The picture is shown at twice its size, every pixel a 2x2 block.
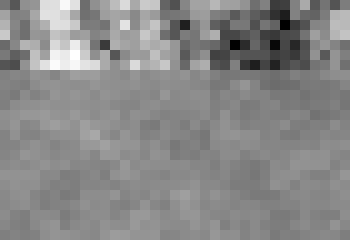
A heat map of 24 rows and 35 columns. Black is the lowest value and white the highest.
The top right is the ninth with the lowest average. The bottom part is calmer, past a seam about 30% of the way down. The halves do not mirror each other. The texture is blotchy. The ninth with the highest average is the top left. A few values lie far out on both sides of the bulk.
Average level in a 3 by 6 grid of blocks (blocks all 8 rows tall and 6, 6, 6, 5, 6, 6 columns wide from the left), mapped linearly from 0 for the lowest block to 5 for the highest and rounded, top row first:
4 5 4 2 0 2
3 4 3 3 3 3
3 3 3 3 3 3
